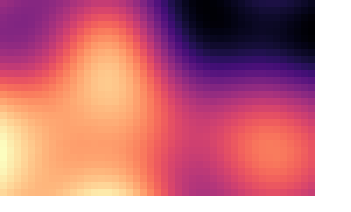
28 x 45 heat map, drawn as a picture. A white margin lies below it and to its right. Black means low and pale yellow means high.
Ninth with the highest average: bottom left. Slope: up to the bottom left. Grain: smooth. Lone odd cells: none.
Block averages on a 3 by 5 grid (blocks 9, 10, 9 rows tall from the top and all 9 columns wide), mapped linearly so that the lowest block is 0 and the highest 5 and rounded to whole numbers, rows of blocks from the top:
24200 | 45422 | 55434
